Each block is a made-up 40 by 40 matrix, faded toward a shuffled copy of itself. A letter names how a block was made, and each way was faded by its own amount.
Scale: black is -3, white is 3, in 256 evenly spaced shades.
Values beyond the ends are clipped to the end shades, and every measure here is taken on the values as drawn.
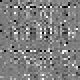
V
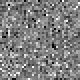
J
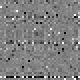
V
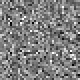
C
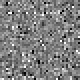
J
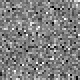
J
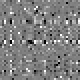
V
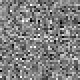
C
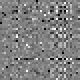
V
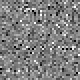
J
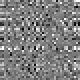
V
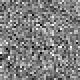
C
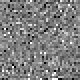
J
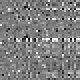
V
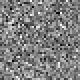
C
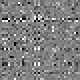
V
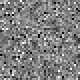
J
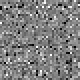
J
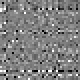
V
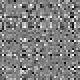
V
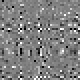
V
